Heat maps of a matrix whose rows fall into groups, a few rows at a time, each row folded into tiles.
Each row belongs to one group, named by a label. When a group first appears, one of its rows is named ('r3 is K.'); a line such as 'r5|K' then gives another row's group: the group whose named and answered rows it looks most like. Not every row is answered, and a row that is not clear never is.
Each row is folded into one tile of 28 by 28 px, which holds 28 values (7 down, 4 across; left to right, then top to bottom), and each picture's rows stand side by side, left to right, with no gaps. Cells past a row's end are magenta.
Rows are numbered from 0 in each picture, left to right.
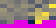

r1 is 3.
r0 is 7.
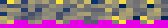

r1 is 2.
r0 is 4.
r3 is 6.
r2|2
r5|4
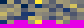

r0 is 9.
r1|4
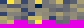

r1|4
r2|6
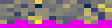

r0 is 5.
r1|4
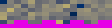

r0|9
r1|6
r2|5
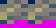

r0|9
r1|9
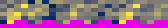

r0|3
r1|9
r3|5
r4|3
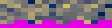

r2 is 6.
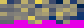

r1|4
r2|9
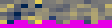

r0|5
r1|4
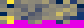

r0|4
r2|9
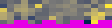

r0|7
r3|3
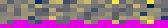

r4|2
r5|4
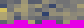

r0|7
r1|5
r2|3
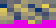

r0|7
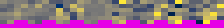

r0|3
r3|2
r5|3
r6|4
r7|3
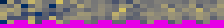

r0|9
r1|5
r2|2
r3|6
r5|3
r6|7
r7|7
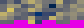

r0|9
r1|5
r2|6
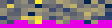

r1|4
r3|9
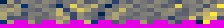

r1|5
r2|7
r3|5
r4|9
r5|5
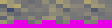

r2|7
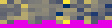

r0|2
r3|5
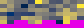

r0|5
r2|3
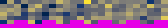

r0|9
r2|5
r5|6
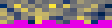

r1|3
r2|6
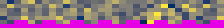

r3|7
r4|5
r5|3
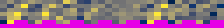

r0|3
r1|3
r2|4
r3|9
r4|3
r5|3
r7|5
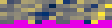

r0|6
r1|5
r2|6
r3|3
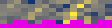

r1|9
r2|3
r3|5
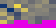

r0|7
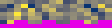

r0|3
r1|7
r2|6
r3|7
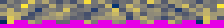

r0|3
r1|2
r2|9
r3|2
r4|7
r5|4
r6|7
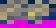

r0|9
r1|9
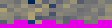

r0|7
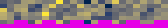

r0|7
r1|3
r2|2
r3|9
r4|2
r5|2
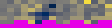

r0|2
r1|5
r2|2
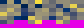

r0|9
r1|4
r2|7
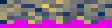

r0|9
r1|7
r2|5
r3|5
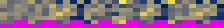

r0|6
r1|2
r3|9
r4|4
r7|9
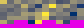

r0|2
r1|3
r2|5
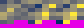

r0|9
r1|3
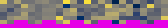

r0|2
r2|4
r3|2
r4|9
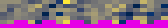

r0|2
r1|5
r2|4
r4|5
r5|5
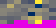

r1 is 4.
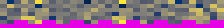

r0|6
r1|4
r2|5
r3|9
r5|5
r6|6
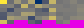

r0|2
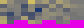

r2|7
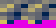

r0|5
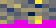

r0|7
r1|4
